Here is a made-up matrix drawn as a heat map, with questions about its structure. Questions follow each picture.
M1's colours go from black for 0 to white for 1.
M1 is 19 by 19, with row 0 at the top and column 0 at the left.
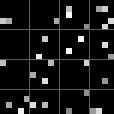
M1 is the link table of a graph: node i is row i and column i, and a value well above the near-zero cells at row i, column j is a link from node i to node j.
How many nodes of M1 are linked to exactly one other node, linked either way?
2
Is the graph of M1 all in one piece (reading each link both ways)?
yes
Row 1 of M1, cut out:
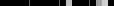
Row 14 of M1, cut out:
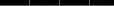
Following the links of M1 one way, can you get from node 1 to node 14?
yes
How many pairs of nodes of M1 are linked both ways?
3
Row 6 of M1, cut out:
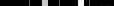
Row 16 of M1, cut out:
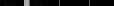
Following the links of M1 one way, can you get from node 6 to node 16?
yes
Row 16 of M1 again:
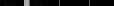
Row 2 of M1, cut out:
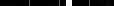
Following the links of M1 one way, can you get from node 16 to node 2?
no
